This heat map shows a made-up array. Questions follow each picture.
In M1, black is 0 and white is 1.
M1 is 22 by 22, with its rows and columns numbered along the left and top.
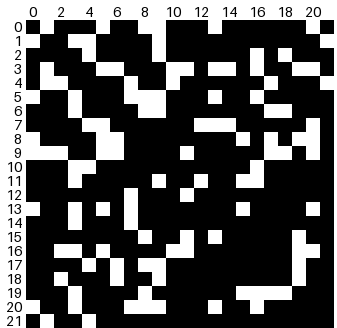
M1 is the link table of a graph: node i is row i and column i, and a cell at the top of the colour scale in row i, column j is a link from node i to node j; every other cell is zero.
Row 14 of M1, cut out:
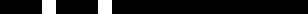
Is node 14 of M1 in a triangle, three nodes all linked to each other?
no
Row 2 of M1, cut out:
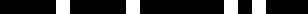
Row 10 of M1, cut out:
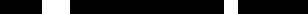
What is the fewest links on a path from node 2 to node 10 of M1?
2
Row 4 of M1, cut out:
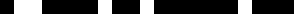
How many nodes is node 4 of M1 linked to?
6
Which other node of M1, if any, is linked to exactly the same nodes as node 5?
node 20
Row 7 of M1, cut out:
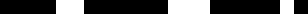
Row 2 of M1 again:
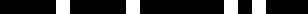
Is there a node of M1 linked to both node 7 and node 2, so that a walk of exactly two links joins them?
yes
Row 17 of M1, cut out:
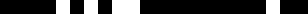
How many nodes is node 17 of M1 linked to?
5
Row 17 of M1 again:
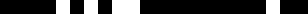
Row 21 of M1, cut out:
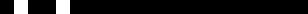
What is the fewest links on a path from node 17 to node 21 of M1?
2
